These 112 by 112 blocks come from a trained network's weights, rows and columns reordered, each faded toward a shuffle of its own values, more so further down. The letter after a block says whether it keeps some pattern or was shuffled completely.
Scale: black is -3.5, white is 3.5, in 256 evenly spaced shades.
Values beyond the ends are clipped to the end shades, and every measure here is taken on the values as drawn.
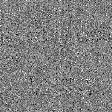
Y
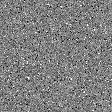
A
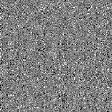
Y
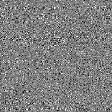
Y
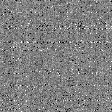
Y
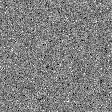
A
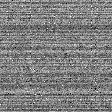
Y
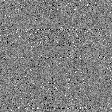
Y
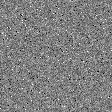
A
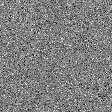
A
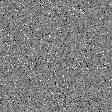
A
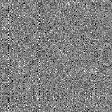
Y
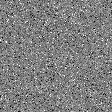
A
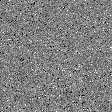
A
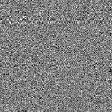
Y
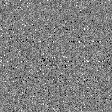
Y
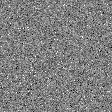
A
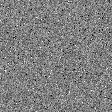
A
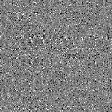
Y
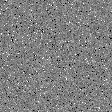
A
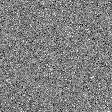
A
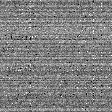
Y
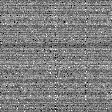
Y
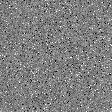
A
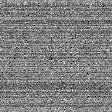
Y
